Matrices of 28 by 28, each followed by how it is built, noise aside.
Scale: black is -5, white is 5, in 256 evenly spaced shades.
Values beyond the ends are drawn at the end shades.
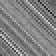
Toeplitz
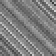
Toeplitz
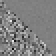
lower triangular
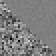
lower triangular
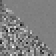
lower triangular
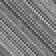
Toeplitz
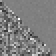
lower triangular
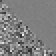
lower triangular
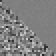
lower triangular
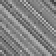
Toeplitz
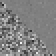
lower triangular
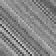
Toeplitz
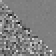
lower triangular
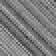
Toeplitz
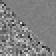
lower triangular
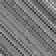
Toeplitz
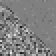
lower triangular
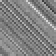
Toeplitz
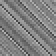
Toeplitz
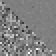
lower triangular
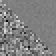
lower triangular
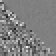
lower triangular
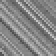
Toeplitz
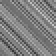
Toeplitz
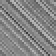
Toeplitz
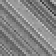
Toeplitz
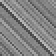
Toeplitz
